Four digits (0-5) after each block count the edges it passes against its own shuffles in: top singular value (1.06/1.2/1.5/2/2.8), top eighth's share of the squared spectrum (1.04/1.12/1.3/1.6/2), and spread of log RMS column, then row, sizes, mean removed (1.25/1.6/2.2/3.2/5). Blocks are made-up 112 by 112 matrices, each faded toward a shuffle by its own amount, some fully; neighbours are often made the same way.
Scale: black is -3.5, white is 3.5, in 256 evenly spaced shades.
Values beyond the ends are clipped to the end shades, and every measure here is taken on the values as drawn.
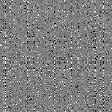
5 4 3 2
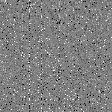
4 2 1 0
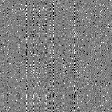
5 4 3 2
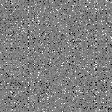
4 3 2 1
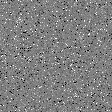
0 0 0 0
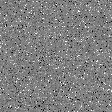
2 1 0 0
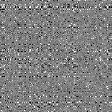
5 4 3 3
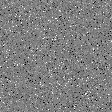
0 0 0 0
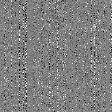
2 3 4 0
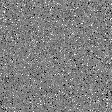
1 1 1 0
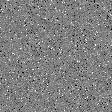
0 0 0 0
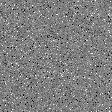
0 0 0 0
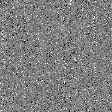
1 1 2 0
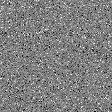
2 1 0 0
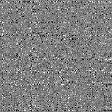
4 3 2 3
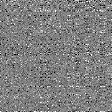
4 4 2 3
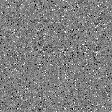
3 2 1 1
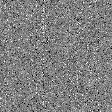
1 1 2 0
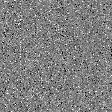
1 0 1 0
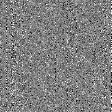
2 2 3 0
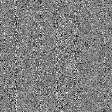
1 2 3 0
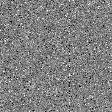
1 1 1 0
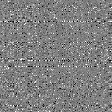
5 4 2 3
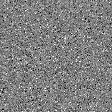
3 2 1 1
